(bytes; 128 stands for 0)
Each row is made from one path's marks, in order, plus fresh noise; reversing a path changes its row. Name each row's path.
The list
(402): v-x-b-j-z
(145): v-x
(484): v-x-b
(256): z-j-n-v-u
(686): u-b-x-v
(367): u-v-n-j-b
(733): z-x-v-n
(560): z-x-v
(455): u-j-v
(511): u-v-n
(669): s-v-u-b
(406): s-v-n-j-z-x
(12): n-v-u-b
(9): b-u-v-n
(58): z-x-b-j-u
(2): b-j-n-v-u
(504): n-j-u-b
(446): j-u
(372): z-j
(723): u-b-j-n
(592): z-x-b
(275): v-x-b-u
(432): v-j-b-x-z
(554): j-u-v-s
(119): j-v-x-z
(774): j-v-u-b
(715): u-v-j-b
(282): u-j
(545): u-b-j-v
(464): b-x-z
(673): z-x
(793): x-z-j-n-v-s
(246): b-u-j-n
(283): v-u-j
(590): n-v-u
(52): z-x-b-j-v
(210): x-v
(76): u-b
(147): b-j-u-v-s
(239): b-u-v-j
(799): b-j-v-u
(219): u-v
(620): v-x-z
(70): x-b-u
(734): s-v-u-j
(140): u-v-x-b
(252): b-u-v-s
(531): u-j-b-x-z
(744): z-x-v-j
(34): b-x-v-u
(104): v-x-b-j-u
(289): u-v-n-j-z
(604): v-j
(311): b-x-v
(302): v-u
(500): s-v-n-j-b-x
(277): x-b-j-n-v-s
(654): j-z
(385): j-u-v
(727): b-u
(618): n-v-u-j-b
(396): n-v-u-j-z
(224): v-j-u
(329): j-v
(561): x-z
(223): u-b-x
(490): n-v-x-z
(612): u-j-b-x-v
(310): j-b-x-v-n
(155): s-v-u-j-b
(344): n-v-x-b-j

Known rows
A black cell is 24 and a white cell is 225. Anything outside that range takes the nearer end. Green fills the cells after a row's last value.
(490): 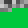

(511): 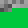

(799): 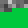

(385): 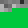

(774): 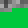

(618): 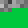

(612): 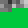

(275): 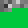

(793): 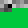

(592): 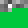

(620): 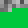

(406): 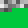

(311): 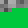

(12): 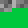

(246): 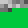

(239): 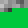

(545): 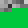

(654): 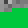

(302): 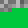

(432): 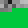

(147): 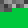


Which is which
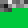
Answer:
(2)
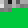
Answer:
(344)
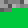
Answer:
(219)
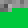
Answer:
(145)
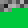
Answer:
(504)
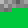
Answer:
(223)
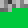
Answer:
(402)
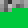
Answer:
(52)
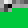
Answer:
(277)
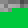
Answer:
(446)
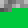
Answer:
(367)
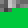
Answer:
(34)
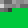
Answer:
(155)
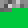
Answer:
(104)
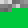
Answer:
(723)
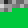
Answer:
(119)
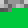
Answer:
(289)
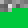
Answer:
(673)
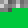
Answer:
(283)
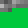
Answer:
(669)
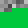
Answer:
(686)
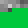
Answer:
(727)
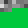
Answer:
(396)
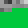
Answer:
(531)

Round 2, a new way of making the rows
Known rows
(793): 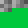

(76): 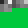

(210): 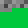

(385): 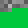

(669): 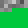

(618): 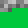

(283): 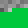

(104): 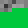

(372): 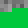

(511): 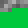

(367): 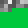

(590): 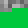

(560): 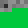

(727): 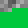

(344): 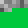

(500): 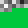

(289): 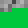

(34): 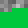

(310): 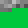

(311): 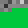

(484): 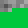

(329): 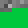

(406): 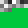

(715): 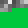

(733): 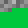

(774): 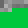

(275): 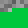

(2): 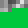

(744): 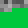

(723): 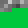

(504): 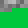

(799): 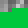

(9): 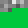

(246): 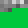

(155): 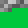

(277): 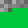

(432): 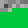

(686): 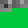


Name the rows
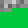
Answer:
(12)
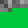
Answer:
(455)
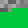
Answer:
(654)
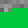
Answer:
(239)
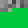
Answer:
(70)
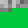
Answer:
(396)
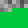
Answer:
(734)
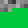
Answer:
(446)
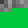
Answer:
(219)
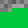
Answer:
(302)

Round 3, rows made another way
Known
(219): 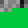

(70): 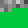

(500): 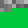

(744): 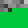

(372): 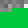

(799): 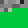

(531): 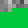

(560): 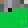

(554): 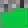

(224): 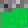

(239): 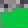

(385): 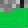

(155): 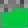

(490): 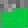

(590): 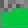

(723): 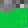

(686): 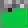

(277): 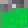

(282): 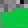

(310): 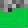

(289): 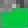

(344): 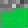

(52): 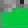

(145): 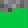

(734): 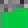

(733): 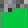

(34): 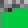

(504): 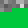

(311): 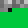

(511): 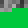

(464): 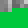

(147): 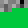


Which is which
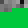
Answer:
(283)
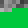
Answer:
(9)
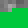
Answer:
(620)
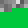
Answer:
(446)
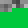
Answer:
(793)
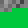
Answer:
(2)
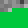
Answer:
(329)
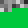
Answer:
(727)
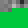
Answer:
(402)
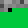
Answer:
(210)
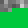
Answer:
(12)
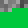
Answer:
(140)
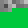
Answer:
(432)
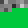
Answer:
(669)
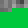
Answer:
(396)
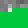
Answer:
(119)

